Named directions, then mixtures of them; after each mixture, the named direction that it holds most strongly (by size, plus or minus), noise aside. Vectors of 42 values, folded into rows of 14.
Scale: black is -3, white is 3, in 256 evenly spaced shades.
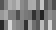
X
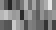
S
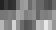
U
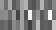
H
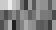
U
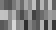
S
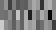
H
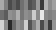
X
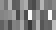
H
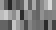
S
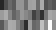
X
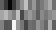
S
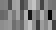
H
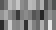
X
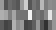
H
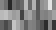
S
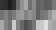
U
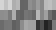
U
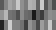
X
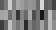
X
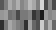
X
